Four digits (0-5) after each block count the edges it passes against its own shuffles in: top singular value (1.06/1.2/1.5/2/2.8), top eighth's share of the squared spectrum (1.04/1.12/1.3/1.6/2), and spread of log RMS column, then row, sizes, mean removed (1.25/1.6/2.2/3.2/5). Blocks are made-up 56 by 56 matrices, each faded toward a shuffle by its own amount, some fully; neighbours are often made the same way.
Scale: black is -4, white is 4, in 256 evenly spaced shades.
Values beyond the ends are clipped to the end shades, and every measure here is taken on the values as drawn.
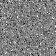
2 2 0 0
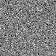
2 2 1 1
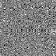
3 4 2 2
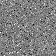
0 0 0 0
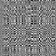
4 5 4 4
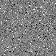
2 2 0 0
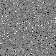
0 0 0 0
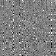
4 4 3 1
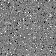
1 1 0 0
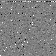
3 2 0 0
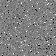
1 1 0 0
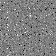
1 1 0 0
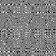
4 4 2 3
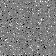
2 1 0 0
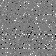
3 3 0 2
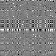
5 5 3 3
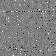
2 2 0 0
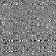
4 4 1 2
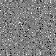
3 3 2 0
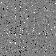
2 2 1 1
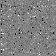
2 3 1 1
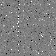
2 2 1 0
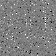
2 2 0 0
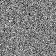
0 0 0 0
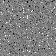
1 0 0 0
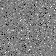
1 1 0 0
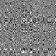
4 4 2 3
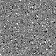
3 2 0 0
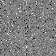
1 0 0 0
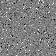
0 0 0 0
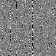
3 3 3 0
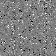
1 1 1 0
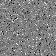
0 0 0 0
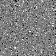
1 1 2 0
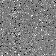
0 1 1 0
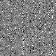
1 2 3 0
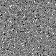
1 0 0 0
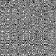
4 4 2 2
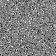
1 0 0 0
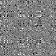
4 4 2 2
